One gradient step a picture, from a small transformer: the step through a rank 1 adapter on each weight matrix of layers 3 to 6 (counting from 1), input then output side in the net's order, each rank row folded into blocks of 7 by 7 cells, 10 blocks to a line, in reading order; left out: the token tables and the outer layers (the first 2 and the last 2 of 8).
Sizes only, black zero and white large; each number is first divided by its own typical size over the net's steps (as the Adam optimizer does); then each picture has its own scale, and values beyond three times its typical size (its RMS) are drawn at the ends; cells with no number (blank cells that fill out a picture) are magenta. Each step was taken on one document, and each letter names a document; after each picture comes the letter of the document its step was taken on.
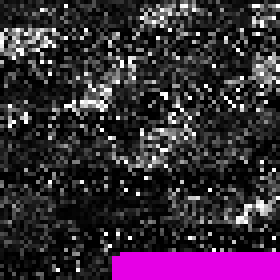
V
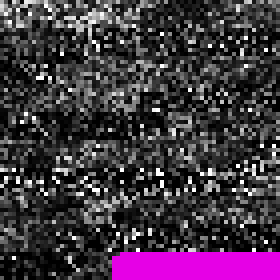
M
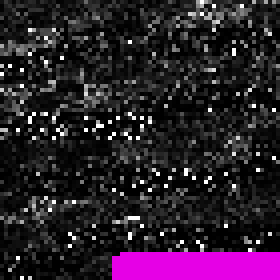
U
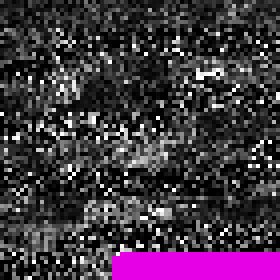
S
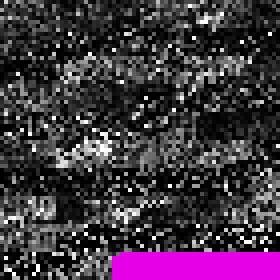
S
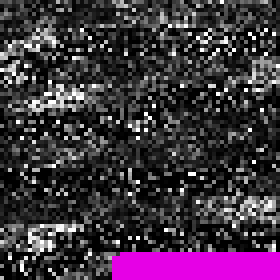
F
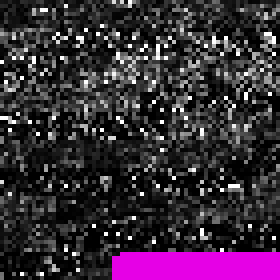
V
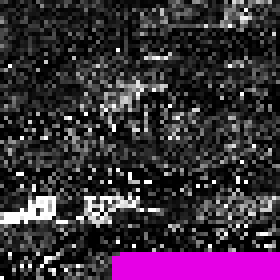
F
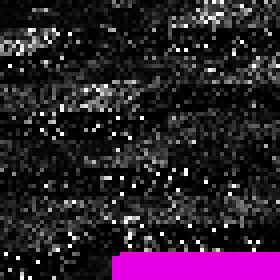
U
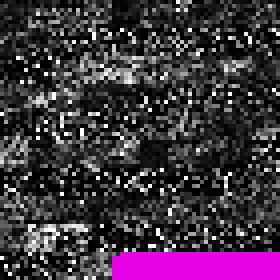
S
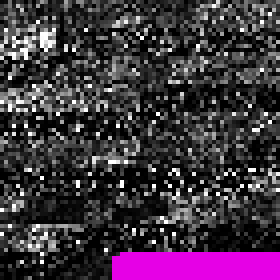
M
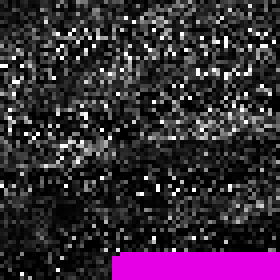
V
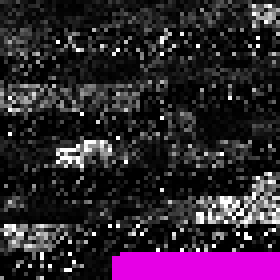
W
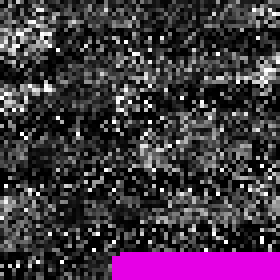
M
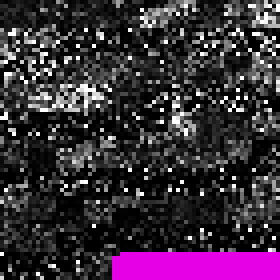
V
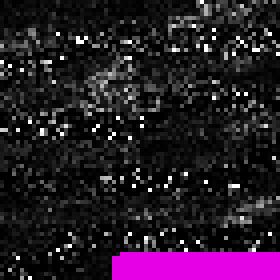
U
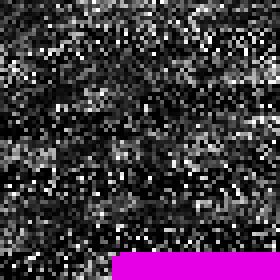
F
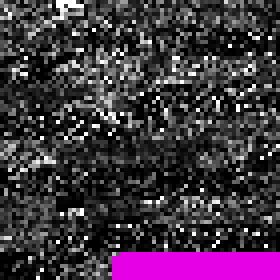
F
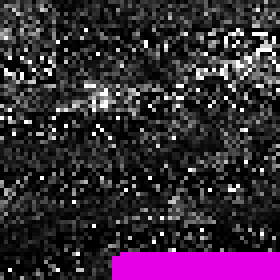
V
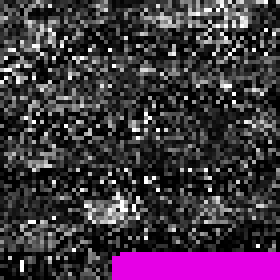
F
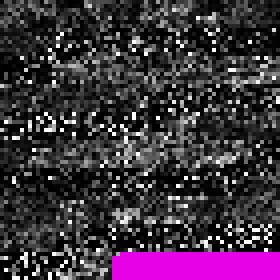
S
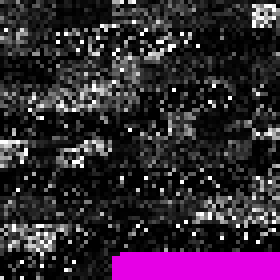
W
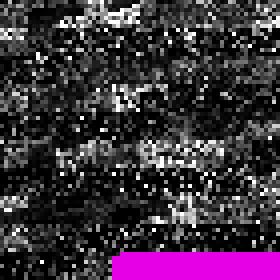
M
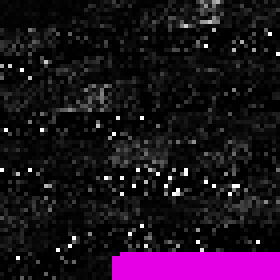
U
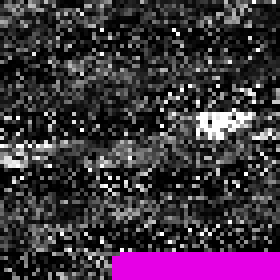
S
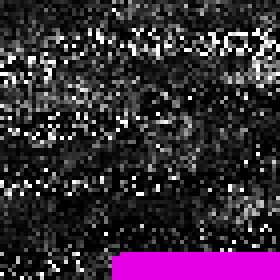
V
